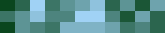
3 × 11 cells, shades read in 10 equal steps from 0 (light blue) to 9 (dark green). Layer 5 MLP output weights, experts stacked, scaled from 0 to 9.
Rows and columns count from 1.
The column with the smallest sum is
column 7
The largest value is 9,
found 2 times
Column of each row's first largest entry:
1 9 1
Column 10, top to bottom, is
8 3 5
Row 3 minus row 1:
0 -3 5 0 -2 -1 1 -4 2 -3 4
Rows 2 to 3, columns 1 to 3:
6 4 1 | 9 4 5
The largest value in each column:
9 7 5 6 5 3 2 7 8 8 7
